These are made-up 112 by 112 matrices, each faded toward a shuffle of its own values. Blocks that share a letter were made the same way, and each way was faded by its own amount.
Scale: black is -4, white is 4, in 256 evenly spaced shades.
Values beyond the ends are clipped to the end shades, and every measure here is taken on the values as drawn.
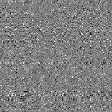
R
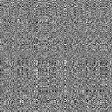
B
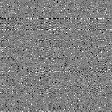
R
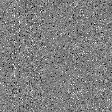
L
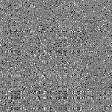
R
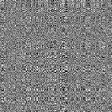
B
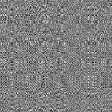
B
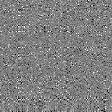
R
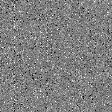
L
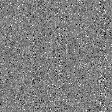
L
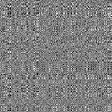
B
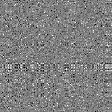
R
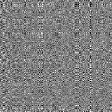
B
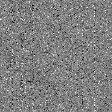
L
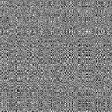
B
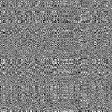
B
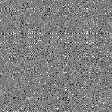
R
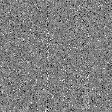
L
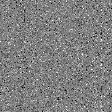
L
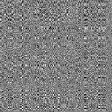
B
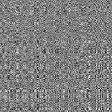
B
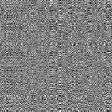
B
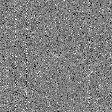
L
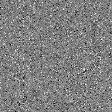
L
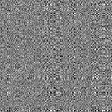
B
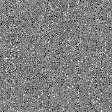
L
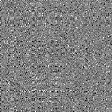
R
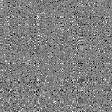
R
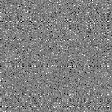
R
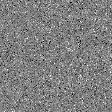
L
